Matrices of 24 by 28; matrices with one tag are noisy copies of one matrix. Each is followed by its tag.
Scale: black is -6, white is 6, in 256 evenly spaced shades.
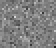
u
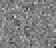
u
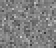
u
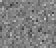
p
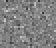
u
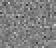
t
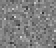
u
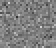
t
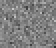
u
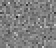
t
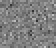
p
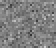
p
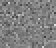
t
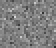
u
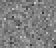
u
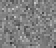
u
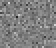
t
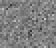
p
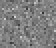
u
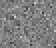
u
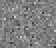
u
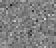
p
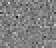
t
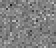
p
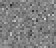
p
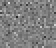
t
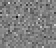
t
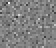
t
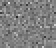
t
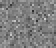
p
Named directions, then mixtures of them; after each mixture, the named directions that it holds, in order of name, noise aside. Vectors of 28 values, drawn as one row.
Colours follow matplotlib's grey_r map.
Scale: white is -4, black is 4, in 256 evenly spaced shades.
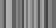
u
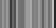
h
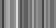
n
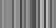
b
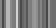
n, u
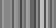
b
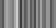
b, n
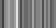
n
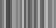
u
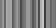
b, u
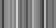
b, n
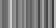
h, u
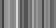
n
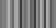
b, n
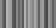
u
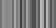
b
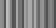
h, u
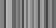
u
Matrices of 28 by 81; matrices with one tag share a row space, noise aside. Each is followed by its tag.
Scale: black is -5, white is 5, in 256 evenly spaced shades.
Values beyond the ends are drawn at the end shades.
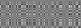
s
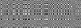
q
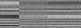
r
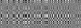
q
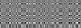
s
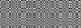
s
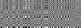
q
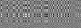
q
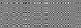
q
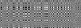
q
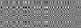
q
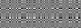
s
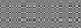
s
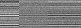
r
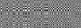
q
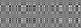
s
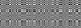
s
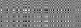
q
